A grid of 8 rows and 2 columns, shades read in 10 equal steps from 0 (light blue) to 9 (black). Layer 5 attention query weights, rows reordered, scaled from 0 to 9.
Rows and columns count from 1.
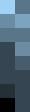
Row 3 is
4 4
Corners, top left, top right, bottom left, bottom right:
0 4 9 6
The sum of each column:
41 36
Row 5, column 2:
5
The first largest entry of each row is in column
2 1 1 1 1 1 1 1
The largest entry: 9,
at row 8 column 1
